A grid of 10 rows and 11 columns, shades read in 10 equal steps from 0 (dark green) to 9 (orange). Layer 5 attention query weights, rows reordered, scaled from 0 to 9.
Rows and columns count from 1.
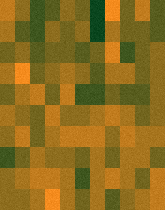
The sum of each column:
50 55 45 55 55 41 40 59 49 48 50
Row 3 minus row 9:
-1 -1 -4 -3 -2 1 -2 1 -4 0 -2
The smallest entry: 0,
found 2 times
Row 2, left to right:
6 3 2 5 4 5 0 6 4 4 3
